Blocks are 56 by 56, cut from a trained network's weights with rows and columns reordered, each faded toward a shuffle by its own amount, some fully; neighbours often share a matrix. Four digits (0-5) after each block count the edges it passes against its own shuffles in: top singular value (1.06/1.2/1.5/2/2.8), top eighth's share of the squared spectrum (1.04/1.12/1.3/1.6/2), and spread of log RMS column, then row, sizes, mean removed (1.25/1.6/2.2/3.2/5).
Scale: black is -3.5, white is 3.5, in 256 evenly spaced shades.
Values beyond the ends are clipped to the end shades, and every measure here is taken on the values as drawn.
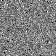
0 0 0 0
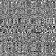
4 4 0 3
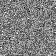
0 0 0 0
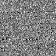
3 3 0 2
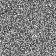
1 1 0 0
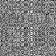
4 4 2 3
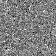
1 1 1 0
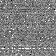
3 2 0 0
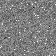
0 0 0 0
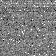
2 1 0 0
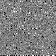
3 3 0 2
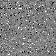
2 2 0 1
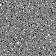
1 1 0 0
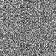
3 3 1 1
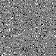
3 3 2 2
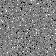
1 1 0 0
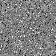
0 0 0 0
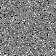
2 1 0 0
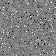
0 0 0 0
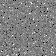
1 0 0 0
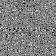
2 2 0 2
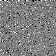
2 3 0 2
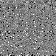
3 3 0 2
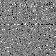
2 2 0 2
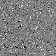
1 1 0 0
